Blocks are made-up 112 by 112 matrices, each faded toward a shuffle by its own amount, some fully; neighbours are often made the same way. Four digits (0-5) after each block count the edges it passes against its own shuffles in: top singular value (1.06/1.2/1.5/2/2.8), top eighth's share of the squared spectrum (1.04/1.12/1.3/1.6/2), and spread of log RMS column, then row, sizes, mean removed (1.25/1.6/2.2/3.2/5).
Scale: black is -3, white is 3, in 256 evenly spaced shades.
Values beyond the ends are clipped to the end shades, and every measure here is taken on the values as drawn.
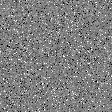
0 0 0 0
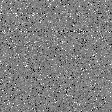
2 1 0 1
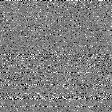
2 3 0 4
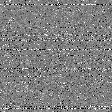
2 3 0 3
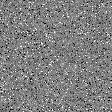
1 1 0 1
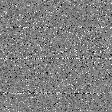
2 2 0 2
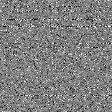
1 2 0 3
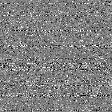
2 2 0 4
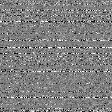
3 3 0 4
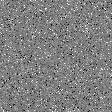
0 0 0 0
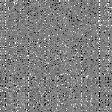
5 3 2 2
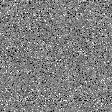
1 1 0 2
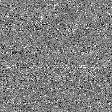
1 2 0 3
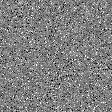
0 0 0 0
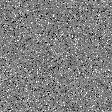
0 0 0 0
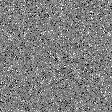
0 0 0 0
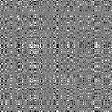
5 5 4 4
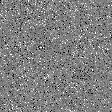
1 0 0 0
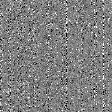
2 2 3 0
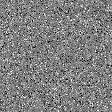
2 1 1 1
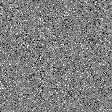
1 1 1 0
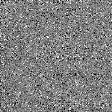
2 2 2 2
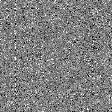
2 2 2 2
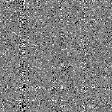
3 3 3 3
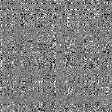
3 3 4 4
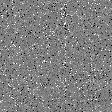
2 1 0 0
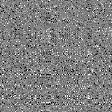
4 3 2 3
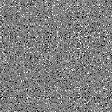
4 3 2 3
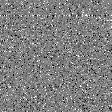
3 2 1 1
